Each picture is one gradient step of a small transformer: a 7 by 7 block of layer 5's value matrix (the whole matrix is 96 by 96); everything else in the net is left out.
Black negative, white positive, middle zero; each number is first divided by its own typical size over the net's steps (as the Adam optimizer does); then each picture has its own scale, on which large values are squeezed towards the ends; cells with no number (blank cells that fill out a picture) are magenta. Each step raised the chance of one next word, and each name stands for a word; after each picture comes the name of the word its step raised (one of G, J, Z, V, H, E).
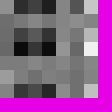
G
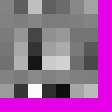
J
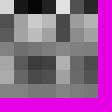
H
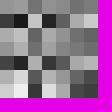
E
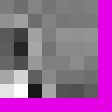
J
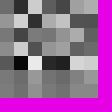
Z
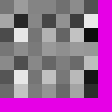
E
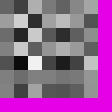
Z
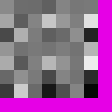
E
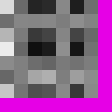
G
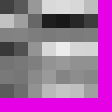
G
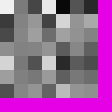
H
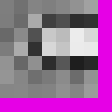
G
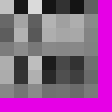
H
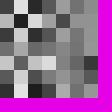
E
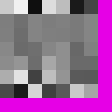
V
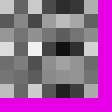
E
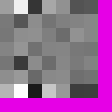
J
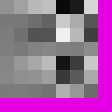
H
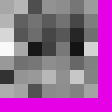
G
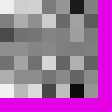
J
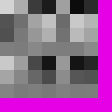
H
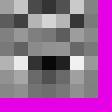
Z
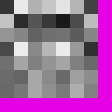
G
